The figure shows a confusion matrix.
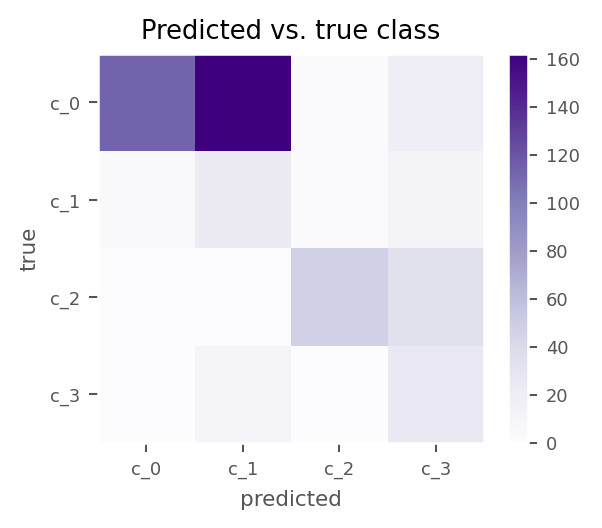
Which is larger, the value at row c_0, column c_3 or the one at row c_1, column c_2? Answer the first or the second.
the first
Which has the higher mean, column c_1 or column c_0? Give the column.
c_1
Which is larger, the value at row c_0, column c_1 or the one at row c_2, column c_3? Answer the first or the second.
the first
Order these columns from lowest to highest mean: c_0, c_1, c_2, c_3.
c_2, c_3, c_0, c_1
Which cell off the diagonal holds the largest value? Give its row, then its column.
c_0, c_1
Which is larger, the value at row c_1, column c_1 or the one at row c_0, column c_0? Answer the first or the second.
the second
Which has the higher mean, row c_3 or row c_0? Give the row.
c_0
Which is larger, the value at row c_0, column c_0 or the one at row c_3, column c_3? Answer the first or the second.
the first
